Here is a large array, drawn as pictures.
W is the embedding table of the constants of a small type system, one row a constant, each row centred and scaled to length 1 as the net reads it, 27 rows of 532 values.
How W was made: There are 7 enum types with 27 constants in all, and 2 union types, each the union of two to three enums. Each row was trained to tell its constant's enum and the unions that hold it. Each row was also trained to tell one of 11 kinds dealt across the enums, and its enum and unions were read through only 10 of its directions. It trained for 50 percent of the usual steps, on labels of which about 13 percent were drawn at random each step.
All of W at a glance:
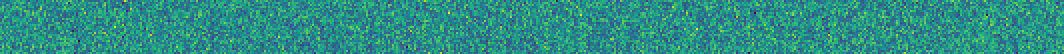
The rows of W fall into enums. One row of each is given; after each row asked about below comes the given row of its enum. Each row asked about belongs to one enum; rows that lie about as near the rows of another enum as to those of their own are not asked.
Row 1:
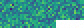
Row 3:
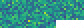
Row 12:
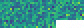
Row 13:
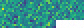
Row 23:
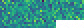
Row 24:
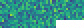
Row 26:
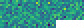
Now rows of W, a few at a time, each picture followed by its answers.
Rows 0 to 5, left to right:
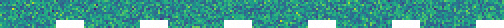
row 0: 3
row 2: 1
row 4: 1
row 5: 24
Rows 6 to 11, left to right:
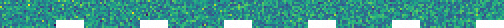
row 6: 13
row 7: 13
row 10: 3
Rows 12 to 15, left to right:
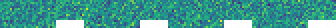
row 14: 26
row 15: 24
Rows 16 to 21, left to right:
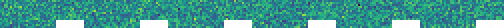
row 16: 26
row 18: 26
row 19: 26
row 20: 3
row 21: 12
